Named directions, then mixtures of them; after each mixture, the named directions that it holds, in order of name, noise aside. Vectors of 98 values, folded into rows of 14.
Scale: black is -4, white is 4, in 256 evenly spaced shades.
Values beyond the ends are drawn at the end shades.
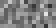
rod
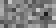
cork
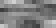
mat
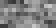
mat, rod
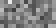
cork, rod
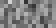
cork, rod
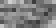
cork, mat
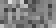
cork, mat, rod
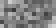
cork, mat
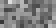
cork, mat, rod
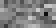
cork, mat, rod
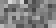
cork, mat, rod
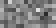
cork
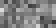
cork, mat, rod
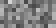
cork, rod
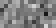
mat, rod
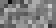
cork, mat, rod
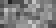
cork, mat, rod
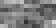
mat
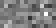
cork, rod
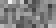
cork, mat, rod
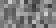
rod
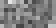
cork, mat, rod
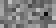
cork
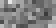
cork, mat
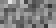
cork, mat, rod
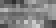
mat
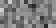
cork, rod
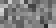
cork, rod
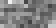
cork, mat, rod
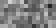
mat, rod
